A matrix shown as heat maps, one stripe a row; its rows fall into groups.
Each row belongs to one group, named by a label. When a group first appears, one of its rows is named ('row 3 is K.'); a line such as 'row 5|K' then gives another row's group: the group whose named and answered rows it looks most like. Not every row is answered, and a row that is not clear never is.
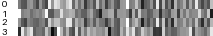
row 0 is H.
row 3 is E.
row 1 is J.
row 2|H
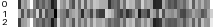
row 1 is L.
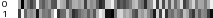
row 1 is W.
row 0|L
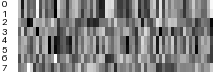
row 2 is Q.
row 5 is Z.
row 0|L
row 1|L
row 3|W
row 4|Z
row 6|W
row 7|E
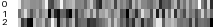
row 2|Q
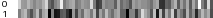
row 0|J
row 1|Z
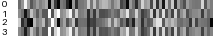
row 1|H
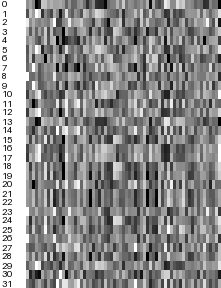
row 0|Q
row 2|J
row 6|W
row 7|Z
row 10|E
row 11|H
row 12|E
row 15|L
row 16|E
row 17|E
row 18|L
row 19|L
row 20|H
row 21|L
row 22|L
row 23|J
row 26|J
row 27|H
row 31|H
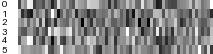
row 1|Q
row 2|L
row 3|H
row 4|E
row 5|J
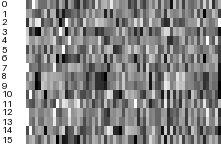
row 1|Z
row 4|J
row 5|W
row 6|Z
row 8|Q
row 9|Q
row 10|W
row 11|H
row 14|W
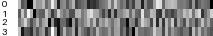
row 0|Q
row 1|E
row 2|Z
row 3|Q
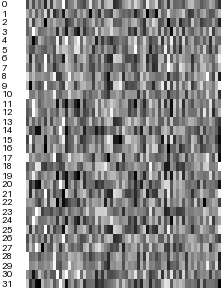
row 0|W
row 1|L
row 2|W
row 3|Z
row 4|H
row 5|H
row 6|L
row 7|L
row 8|J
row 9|L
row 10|J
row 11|Z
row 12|Z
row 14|Q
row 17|J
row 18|E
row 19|Z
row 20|Q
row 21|L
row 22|Z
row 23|E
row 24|Z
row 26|W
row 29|J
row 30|H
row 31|Q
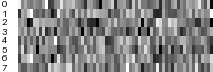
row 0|J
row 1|E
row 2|Q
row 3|L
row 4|W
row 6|E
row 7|H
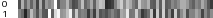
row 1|H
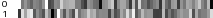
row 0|J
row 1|E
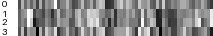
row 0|W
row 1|E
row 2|E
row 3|W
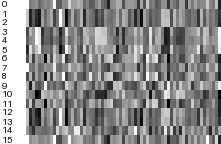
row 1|Q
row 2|Q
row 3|E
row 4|E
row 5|E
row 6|W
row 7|J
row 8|W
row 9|L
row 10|Q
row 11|W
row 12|Q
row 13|Q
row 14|H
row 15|J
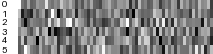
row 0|J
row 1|Q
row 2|H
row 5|Z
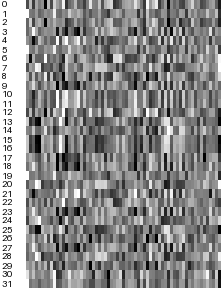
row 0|W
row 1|J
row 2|W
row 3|Z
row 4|H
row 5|J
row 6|L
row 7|E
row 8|L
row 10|H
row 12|W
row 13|Q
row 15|Q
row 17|Z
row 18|Z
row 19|J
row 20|E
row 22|W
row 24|E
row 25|Q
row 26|L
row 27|Z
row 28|E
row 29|L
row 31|J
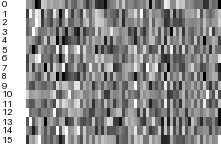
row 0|Q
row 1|E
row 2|E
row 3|Z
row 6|E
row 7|W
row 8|Z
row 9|H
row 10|J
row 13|W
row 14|H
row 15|E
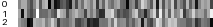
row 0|Z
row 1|L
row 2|Q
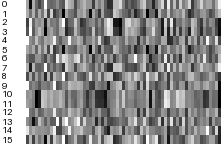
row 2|W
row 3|W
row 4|J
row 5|L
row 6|H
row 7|L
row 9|J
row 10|Q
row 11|Q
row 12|J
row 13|H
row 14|J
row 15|W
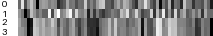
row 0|W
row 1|H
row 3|Q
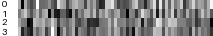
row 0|L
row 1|Z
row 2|Q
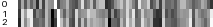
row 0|W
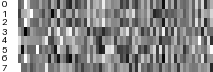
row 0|Z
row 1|E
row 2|Z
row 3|H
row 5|L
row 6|Z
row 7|J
